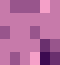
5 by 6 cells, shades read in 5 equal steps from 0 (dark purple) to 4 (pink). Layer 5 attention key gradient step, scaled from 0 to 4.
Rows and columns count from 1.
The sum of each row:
16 18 16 15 13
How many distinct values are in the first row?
3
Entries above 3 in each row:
1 0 0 0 1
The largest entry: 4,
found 2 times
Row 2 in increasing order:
3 3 3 3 3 3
